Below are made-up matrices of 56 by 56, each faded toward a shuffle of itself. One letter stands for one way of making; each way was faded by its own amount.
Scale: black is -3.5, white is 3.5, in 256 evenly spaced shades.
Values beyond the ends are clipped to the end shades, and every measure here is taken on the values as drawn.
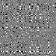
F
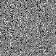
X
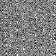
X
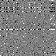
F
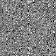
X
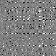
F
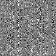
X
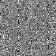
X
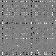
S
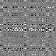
S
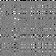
S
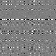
S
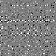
F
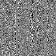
X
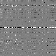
S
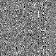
X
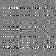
S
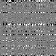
S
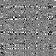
F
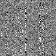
X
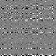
S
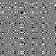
S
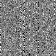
X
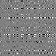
S
